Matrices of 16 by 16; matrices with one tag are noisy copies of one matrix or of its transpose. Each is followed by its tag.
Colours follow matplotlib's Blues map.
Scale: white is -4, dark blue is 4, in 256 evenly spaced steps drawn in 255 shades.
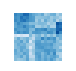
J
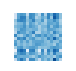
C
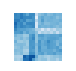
J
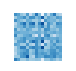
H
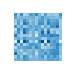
H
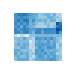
J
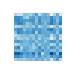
C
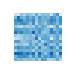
C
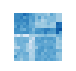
J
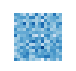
H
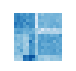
J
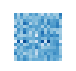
H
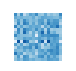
H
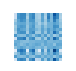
C
